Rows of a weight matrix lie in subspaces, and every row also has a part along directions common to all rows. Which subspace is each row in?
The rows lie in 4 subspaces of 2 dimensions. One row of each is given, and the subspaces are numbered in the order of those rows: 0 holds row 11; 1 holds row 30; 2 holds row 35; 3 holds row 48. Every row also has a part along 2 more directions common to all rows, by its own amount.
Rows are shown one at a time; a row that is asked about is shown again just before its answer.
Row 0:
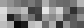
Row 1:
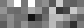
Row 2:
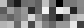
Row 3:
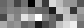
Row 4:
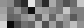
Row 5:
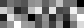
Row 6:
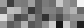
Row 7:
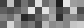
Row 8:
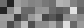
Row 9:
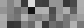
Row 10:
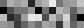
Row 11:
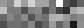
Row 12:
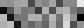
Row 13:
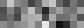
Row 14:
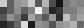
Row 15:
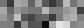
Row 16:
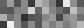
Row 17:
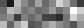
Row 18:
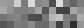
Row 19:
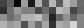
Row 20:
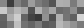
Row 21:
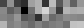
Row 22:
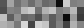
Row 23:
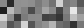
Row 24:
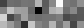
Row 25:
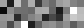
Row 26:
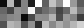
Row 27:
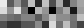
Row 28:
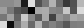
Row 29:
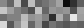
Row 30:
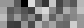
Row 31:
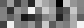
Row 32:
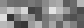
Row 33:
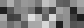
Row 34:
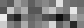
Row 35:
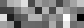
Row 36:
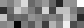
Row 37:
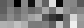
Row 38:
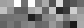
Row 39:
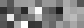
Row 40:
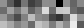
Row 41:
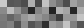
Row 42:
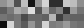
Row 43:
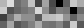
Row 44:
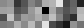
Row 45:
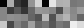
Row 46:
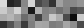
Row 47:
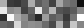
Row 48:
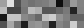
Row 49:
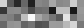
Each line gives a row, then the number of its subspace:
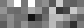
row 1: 0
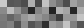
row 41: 0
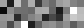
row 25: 3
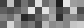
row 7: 1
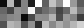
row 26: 1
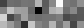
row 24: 3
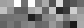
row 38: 0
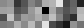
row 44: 2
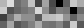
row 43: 3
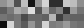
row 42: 1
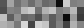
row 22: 0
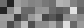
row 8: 3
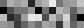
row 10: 2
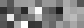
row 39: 3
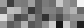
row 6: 3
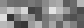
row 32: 3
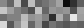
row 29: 1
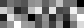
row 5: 2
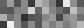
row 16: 1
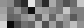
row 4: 1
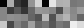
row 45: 1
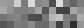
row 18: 0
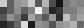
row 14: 3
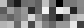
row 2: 0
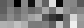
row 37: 0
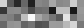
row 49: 0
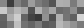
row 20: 2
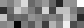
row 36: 2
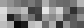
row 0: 3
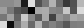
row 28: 1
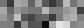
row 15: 2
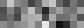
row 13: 2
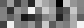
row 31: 1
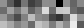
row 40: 0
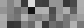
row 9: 1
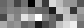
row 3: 0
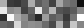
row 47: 2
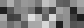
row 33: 2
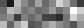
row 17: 3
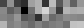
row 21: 1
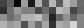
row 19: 0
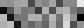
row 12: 2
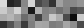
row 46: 2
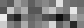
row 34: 3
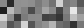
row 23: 3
